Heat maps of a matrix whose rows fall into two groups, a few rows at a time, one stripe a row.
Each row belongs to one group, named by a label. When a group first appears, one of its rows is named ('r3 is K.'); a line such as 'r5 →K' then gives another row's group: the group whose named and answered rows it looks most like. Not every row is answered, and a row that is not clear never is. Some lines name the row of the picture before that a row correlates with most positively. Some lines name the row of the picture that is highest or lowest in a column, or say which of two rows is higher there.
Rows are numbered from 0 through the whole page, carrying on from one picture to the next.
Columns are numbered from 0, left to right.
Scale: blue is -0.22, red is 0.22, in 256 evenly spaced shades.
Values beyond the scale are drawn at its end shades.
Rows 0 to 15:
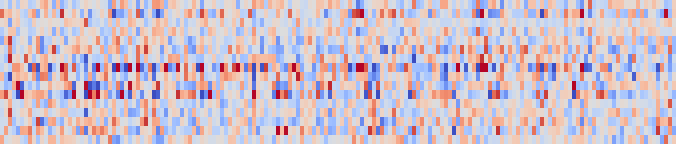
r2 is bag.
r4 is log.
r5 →log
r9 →bag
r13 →log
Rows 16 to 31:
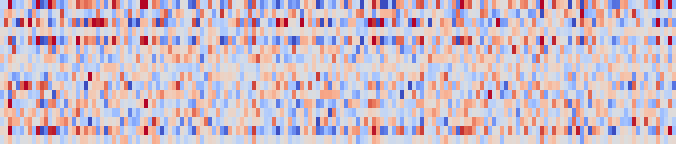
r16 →log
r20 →log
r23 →bag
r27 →log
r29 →bag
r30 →log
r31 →log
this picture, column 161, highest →29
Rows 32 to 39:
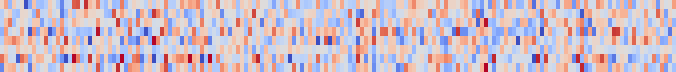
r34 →log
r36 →bag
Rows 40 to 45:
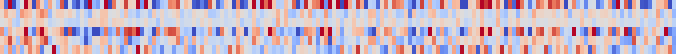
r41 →bag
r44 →bag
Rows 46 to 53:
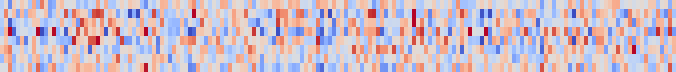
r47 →bag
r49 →log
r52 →log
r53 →log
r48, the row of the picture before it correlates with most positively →42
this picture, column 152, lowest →49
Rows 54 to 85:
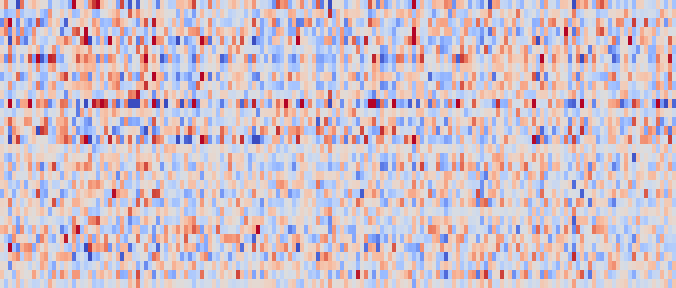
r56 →log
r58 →bag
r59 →log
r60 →log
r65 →bag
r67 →bag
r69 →bag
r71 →log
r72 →log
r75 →log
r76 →log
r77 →bag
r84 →log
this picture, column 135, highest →60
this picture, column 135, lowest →68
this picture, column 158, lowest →71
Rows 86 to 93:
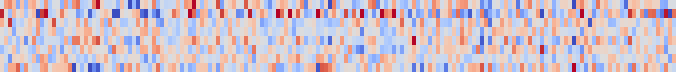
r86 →bag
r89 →log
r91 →log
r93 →bag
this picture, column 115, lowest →87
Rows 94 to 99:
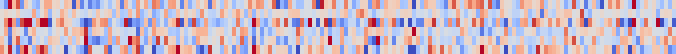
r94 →bag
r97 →bag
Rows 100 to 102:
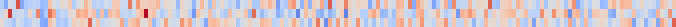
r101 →log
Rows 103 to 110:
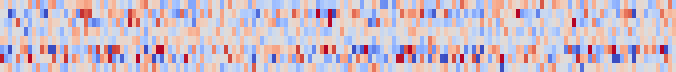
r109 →log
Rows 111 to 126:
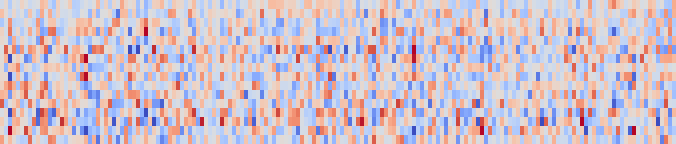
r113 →log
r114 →log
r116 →bag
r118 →bag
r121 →bag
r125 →bag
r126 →log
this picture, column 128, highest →112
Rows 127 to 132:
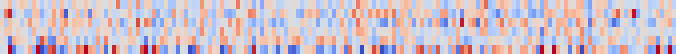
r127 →log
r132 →log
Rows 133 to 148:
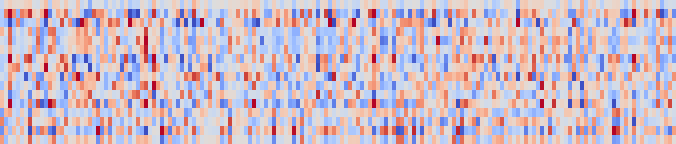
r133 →bag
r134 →bag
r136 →log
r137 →log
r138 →log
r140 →bag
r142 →log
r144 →log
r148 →log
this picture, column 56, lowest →144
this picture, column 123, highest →143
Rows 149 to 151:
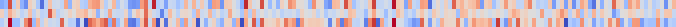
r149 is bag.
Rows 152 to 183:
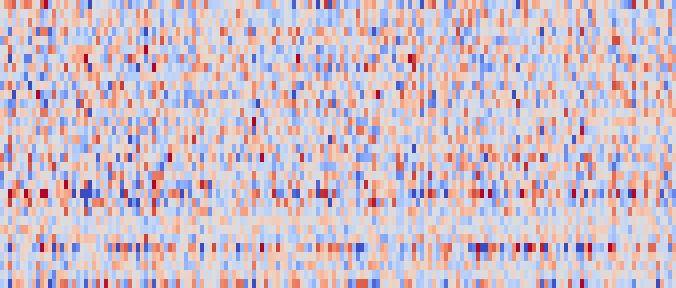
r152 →bag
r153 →log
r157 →log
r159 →bag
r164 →bag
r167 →bag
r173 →bag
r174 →bag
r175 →bag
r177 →bag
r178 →log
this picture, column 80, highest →173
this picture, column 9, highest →162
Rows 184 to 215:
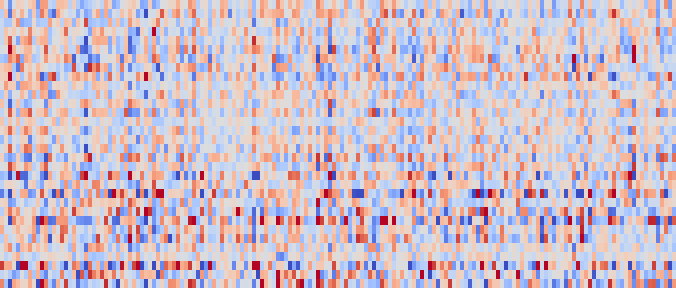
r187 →bag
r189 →bag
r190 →bag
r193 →bag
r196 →bag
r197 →log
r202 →bag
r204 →bag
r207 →log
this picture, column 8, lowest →205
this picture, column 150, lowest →190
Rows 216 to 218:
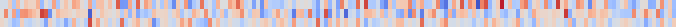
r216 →log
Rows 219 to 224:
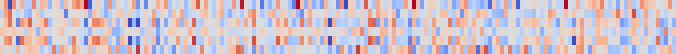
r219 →bag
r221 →bag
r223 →bag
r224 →log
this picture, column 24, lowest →222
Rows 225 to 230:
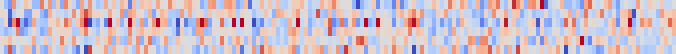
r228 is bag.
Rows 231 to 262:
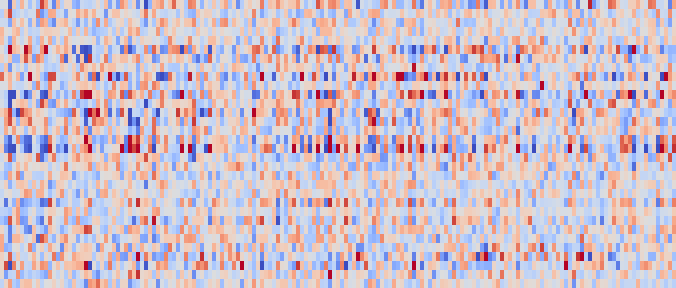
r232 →log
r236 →bag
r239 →log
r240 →log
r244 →bag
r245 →bag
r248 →log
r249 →log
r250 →bag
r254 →bag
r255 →bag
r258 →log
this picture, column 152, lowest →259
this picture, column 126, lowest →237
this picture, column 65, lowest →260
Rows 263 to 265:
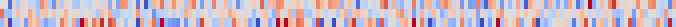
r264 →log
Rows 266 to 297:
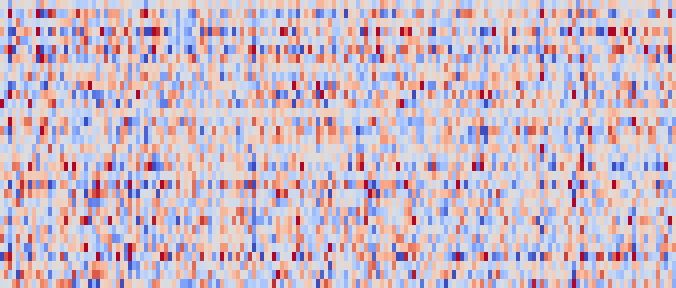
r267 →log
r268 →bag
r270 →bag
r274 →log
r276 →bag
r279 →bag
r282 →log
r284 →log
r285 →bag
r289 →log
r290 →bag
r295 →bag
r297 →bag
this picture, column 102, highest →269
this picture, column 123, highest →269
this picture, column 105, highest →275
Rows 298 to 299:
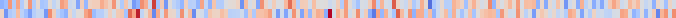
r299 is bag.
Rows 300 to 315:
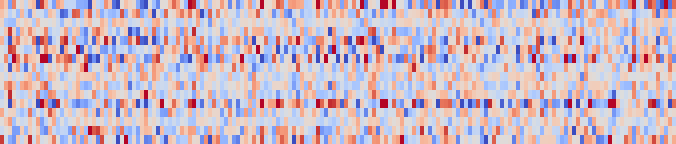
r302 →log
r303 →bag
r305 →bag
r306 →bag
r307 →bag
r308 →log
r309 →bag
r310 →log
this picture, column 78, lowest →304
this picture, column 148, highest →306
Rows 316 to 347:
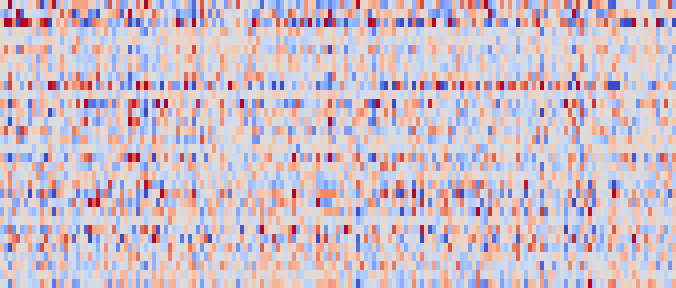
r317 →bag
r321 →bag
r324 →bag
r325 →log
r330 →bag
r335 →log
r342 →bag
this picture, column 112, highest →318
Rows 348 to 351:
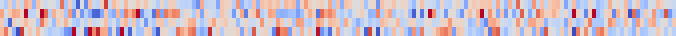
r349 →bag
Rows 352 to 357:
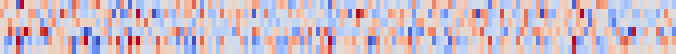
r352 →bag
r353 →log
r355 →bag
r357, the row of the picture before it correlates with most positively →349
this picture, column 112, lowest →356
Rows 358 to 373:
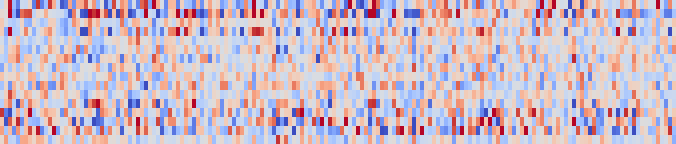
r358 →log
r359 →bag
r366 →log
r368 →bag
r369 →bag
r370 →log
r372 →log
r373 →bag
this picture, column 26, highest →359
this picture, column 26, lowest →358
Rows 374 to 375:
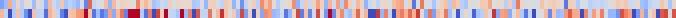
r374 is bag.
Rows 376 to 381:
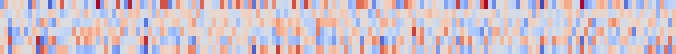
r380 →log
